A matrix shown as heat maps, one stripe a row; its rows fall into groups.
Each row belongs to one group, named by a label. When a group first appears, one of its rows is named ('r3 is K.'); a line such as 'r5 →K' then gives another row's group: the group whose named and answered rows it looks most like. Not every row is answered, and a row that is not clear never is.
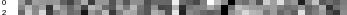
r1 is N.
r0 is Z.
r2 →N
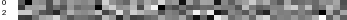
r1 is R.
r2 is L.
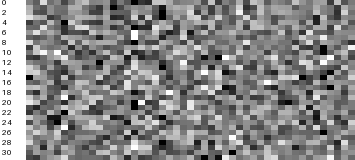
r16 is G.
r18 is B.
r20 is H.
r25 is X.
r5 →G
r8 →H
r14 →L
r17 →L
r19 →X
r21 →B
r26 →H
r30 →N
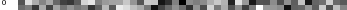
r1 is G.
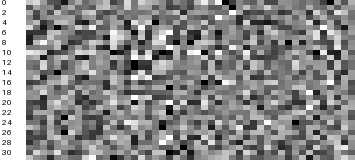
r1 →N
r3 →Z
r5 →H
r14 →H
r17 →R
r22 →R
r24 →G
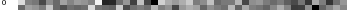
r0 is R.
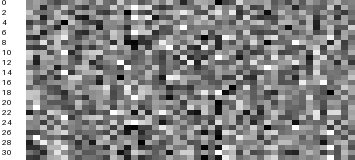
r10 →X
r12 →B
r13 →G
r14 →X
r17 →N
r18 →L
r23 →X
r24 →G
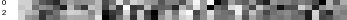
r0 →L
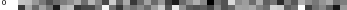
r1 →N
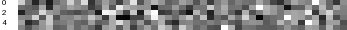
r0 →H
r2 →R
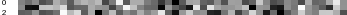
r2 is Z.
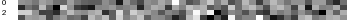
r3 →N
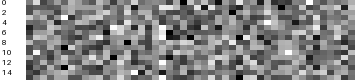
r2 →N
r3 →X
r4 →G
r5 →R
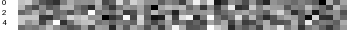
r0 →L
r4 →X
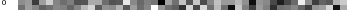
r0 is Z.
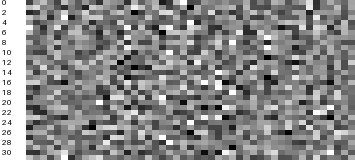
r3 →X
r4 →B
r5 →H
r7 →G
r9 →G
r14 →Z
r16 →L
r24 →B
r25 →N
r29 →N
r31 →X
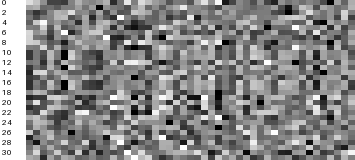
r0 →L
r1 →H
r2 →Z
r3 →B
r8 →L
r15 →B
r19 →R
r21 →R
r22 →G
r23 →L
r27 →R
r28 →B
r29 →N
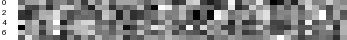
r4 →X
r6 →X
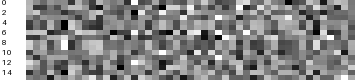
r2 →H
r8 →X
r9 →X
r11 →Z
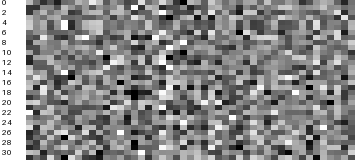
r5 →X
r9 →B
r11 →R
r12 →R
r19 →B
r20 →L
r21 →R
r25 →Z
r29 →B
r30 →H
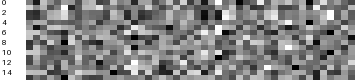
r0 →Z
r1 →X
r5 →Z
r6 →L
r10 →L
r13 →G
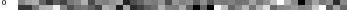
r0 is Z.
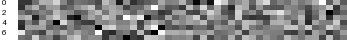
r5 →R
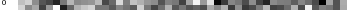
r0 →L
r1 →X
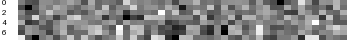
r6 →N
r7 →H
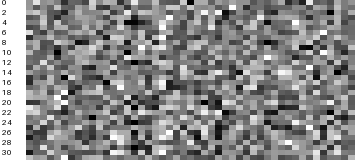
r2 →L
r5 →B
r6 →H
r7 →R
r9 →H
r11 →G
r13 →N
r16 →R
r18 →X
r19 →H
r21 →H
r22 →L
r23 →N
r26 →R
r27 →R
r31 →X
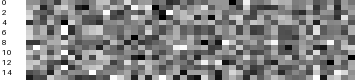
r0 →N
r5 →X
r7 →H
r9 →H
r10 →X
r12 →L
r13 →X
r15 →R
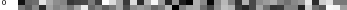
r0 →R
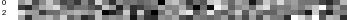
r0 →Z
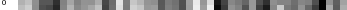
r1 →L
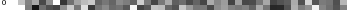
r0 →X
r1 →H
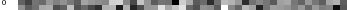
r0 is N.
